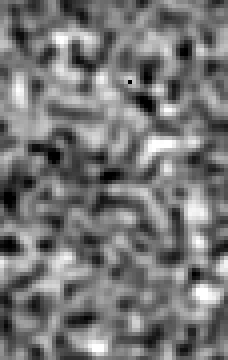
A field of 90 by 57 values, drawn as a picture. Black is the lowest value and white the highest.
The halves do not mirror each other. One lone cell stands out, far lower than its neighbours. No seam splits the table. The middle left is the ninth with the lowest average. The histogram is bell-shaped. There is no overall slope.
